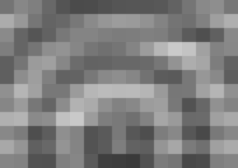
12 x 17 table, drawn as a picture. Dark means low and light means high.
Slope: none. Odd rows or columns: none. Average level on the scale: 50%. Rings: centred on the bottom middle. Ninth with the lowest average: bottom middle.
